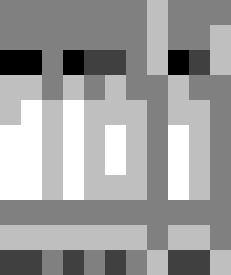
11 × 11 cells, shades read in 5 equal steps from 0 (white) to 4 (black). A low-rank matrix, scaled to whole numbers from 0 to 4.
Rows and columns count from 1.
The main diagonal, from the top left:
2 2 2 1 1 0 1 2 2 1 1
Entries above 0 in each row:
11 11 11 11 9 6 6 7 11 11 11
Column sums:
16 15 17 15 18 16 17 18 16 19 19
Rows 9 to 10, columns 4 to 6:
2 2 2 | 1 1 1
